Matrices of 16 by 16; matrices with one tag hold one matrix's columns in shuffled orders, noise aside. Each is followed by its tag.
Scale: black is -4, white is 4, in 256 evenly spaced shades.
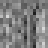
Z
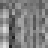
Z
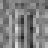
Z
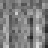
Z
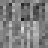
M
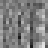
Z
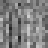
Z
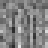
Z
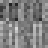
M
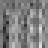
Z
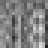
Z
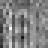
Z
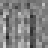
Z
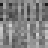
M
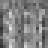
Z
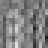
Z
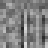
Z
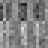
M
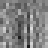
Z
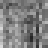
Z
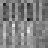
M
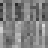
M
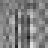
Z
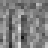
Z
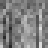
Z
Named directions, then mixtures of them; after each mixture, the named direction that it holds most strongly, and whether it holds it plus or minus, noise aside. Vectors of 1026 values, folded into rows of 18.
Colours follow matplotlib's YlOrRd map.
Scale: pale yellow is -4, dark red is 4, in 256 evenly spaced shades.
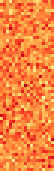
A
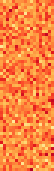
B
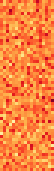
A, minus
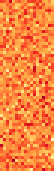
A, minus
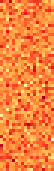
A, minus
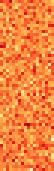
B, minus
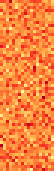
A, minus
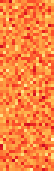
B, minus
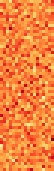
A, plus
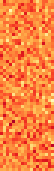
B, minus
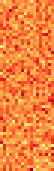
B, plus
